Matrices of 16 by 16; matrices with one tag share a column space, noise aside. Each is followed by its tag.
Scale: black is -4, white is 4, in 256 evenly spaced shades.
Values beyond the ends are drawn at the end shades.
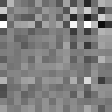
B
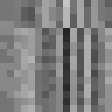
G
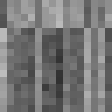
G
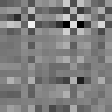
B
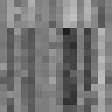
G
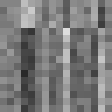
G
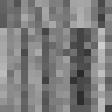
G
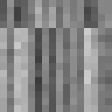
G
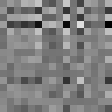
B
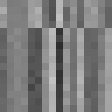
G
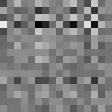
B
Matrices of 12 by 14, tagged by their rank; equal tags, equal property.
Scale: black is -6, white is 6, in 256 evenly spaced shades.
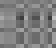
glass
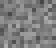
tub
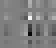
glass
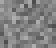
tub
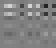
glass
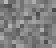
tub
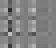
glass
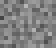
tub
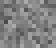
tub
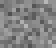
tub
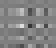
glass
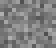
tub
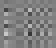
glass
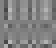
glass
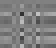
glass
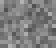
tub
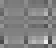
glass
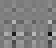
glass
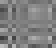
glass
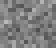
tub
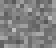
tub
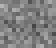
tub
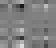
glass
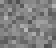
tub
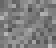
tub
